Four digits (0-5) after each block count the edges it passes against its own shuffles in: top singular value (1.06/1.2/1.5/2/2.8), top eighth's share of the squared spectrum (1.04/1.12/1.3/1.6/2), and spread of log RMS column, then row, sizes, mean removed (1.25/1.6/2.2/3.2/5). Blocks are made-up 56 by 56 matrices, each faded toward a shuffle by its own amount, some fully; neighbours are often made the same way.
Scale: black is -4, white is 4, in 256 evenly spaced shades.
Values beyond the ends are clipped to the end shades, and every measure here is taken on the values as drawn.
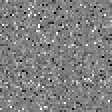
0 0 0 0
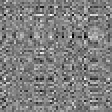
4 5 3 3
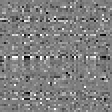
4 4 2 3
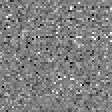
3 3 1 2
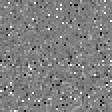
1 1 0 0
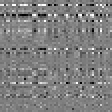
5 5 2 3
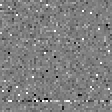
3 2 0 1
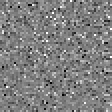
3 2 0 1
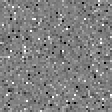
1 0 0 0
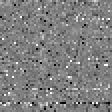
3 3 0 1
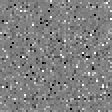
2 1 0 0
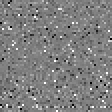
2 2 0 0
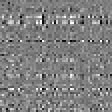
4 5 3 3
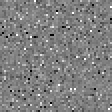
1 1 0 0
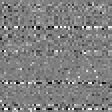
4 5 1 3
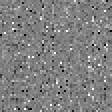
2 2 1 0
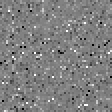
2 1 0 0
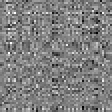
4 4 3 3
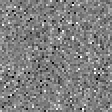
0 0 0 0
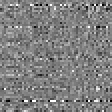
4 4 1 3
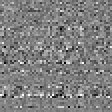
4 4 2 4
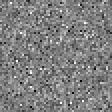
0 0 0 0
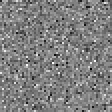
0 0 0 0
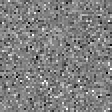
0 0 0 0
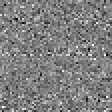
3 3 1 2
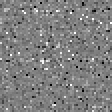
1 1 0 1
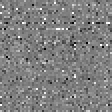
2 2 1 2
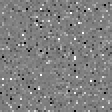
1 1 0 0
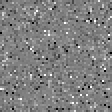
0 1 0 0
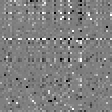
4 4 2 2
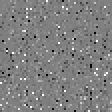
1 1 0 0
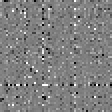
4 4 2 2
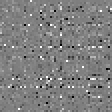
4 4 2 2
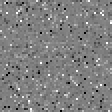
1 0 0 0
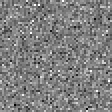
0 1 0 0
